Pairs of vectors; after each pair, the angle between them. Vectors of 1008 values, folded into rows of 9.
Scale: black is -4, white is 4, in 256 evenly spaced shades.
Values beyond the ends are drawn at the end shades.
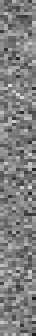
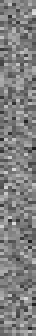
orthogonal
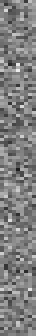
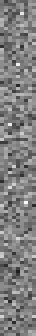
partly aligned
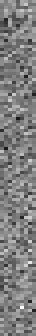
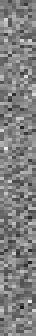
nearly opposite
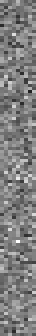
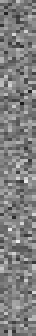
nearly parallel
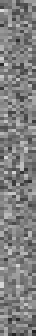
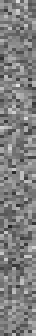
partly opposed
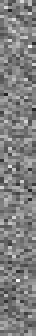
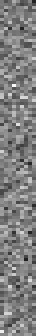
orthogonal
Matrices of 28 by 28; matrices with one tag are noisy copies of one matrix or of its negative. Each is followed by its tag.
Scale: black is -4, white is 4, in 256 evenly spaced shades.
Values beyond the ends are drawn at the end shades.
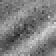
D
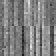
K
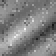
D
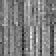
K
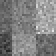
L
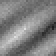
D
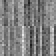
K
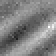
D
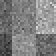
L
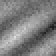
D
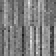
K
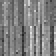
K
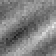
D
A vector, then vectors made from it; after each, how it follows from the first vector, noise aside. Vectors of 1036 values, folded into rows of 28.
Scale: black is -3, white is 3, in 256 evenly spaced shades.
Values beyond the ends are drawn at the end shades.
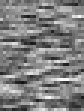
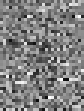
sign-scrambled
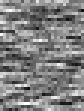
wrapped around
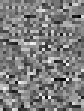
sign-scrambled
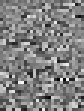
sign-scrambled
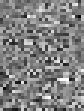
sign-scrambled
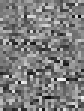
sign-scrambled
